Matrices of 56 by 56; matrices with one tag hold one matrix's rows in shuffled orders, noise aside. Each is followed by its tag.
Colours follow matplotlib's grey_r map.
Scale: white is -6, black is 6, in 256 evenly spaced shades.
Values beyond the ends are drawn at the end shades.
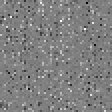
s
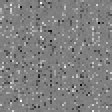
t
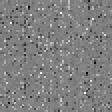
s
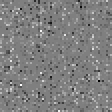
t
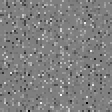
s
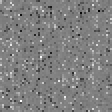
t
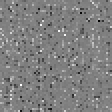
t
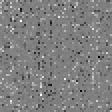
t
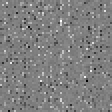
s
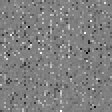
s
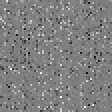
s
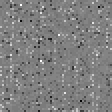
t
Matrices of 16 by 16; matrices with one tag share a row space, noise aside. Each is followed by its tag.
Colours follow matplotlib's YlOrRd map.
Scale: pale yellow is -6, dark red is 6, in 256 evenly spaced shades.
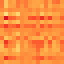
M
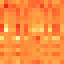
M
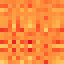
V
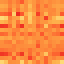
V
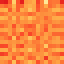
V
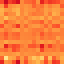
M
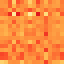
V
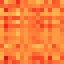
M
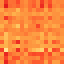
M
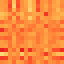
V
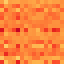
M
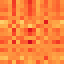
V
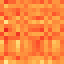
M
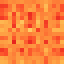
V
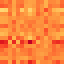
V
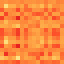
M
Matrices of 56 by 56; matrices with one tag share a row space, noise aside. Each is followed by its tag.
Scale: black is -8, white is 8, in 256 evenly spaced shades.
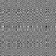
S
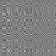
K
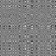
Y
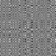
Y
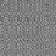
S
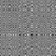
Y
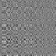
K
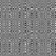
Y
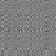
S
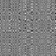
Y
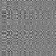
K
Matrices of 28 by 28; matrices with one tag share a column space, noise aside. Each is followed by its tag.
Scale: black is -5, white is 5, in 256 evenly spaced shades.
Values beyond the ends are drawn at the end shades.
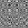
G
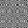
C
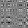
G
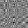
G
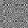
C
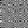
C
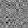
G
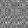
G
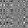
G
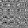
G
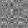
G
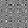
C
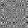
G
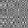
G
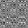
G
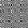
C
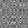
G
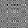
C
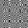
C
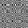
C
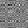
C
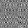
G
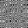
C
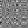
G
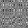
G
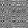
C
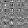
G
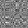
G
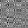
G
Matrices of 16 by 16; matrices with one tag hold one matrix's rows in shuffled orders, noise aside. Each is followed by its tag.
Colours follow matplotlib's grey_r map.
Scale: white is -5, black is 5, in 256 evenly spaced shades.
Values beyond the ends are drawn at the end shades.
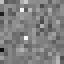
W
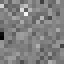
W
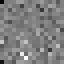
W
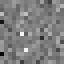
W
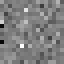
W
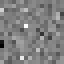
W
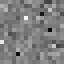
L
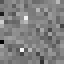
W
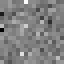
W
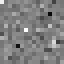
L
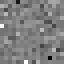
L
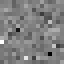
L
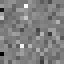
W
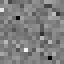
L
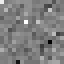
L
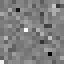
L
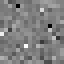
L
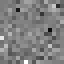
L
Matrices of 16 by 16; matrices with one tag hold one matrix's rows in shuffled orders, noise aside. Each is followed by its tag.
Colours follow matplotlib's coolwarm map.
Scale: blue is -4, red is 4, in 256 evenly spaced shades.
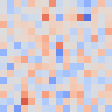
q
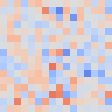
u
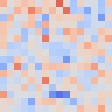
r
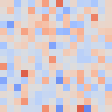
q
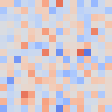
q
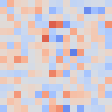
u
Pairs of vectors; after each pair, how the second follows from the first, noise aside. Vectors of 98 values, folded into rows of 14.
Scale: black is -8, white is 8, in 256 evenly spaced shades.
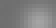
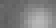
scaled up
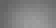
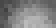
scaled up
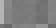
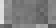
scaled up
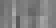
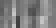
scaled up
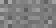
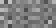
scaled up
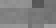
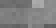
negated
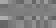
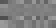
negated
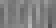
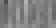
reversed
